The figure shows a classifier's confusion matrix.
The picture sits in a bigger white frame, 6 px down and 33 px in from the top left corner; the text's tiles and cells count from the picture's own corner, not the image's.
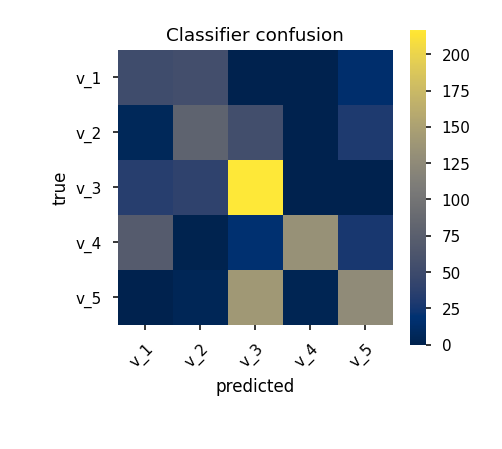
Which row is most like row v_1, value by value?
v_2
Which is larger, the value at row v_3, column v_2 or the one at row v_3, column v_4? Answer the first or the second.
the first
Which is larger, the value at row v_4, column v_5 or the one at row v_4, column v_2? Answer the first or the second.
the first
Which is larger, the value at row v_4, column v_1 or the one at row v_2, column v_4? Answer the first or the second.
the first
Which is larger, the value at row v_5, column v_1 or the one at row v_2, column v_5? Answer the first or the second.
the second
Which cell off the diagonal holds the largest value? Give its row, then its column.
v_5, v_3
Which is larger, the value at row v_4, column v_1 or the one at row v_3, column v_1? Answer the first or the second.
the first
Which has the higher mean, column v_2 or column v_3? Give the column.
v_3
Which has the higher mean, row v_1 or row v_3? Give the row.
v_3
